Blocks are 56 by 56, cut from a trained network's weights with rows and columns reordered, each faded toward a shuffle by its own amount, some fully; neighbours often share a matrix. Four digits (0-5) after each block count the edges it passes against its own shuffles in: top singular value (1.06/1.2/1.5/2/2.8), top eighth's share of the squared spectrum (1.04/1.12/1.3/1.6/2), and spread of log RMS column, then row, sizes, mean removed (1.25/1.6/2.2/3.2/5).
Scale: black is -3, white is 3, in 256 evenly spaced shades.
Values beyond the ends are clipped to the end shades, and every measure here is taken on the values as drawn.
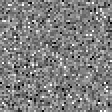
0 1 0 1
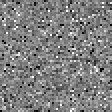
0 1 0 0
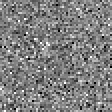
1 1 0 0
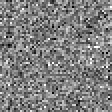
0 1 0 0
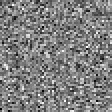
3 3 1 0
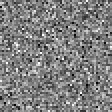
0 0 0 0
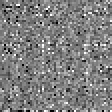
2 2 1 2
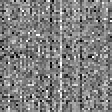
3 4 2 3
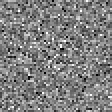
1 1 0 0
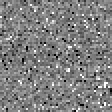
1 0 0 0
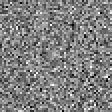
3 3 1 1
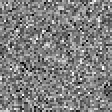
0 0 0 0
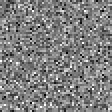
2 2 0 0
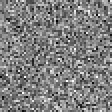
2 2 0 0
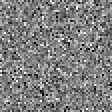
1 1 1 0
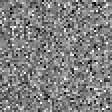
1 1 0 0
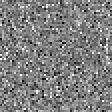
0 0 0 0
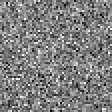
0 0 0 0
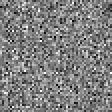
3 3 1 1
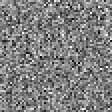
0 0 0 0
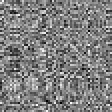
4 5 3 2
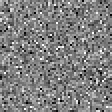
0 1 0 0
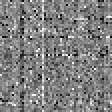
3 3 1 2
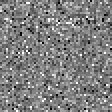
1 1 0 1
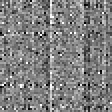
3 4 2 3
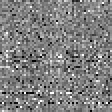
2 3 0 2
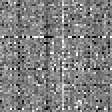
3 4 1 3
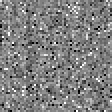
1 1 0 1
